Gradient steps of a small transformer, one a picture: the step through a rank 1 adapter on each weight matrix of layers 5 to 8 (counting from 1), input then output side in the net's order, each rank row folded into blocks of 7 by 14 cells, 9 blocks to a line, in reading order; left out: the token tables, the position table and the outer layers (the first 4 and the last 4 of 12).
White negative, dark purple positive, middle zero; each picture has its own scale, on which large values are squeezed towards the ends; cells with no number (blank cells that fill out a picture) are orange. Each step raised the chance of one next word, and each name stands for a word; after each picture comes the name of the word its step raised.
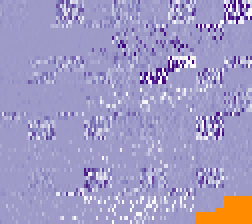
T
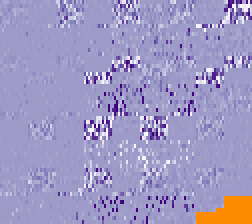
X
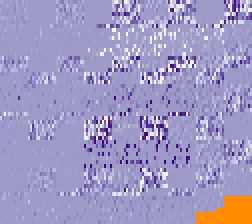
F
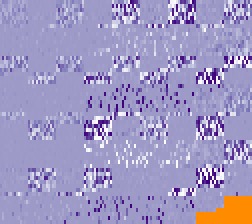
X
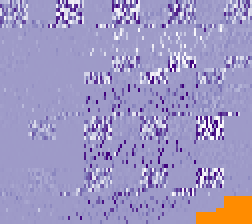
F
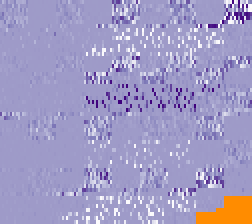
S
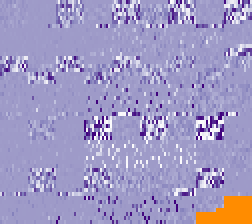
X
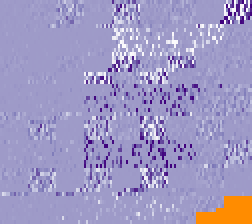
F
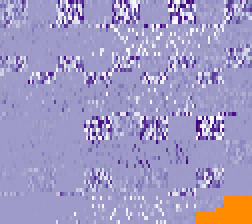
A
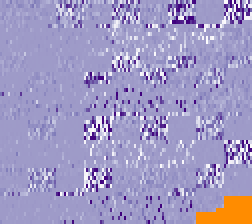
X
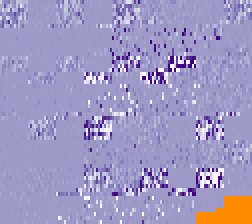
T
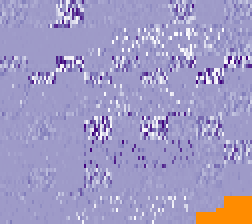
A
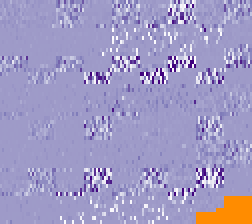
A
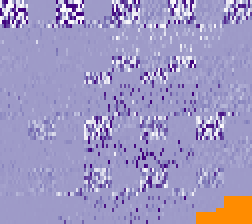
F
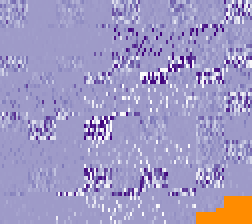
T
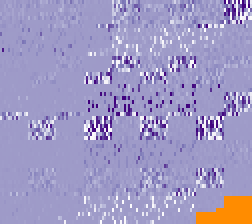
S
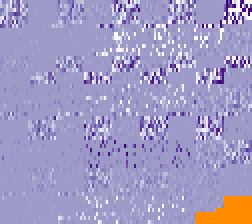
A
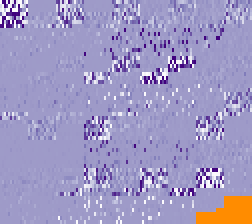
T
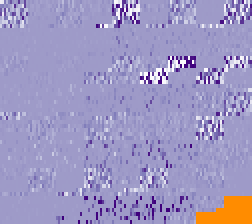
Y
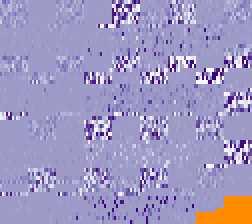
Y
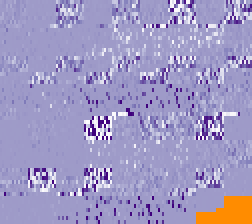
X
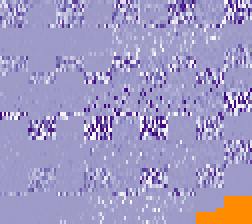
S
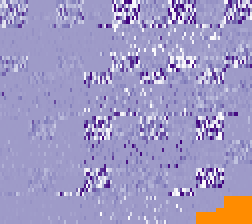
A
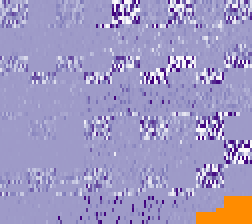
Y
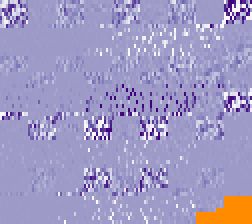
S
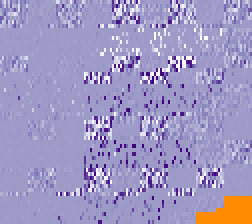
F
